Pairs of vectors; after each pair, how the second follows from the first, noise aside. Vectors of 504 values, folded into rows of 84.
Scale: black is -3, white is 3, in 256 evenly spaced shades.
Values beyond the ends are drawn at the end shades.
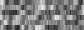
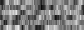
negated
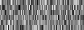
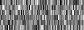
negated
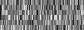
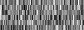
negated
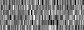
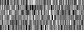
reversed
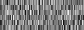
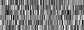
negated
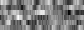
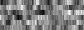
negated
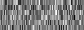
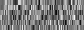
negated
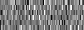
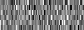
negated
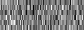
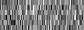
negated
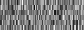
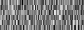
negated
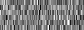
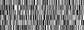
reversed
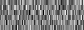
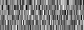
negated
